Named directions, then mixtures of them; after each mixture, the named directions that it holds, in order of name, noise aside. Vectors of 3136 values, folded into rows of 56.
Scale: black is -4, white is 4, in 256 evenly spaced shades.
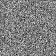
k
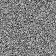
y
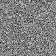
y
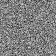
y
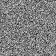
k, y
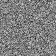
y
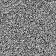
k, y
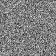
k, y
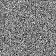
k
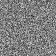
k, y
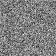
k, y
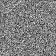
k, y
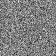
k, y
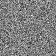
k, y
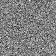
y
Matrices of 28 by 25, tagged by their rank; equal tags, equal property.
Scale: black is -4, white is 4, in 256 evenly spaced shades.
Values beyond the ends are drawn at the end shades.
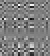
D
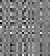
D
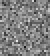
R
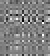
D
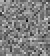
R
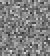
R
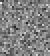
R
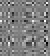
D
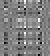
D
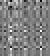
D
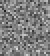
R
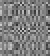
D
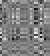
D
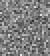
R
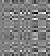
D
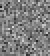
R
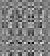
D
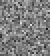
R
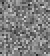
R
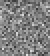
R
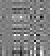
D
